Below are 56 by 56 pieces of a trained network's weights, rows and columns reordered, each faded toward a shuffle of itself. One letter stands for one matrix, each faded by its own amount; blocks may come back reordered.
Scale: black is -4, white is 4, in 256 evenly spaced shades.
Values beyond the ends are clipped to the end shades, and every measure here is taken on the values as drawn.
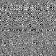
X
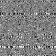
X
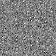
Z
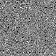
Z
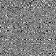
X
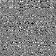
X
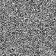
Z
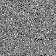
Z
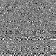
X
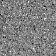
Z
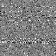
X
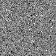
Z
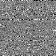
X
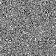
Z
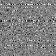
X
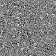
Z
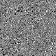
Z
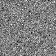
Z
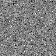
Z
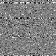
X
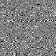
X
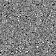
Z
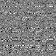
X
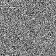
Z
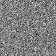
Z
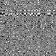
X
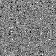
Z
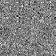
Z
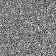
Z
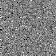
Z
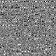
X
